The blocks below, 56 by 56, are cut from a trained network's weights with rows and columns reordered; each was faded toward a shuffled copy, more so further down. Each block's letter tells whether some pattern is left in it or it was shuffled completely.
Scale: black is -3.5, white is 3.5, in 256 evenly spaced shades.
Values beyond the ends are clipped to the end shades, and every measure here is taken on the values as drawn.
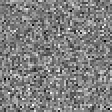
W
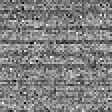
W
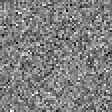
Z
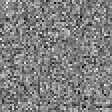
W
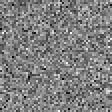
Z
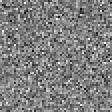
Z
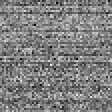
W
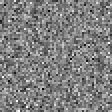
Z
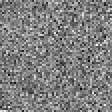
W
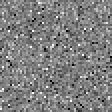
Z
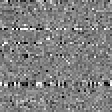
W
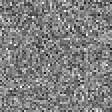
W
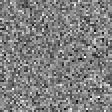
Z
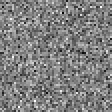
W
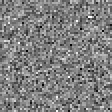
Z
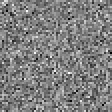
Z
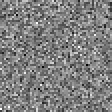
Z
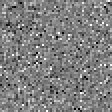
Z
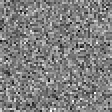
Z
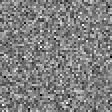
Z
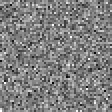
Z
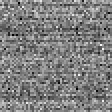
W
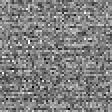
W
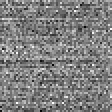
W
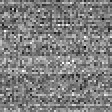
W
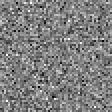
Z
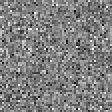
W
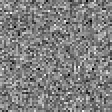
Z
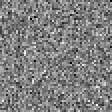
Z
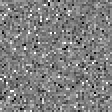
Z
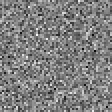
Z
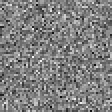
Z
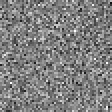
Z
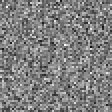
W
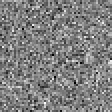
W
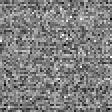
W
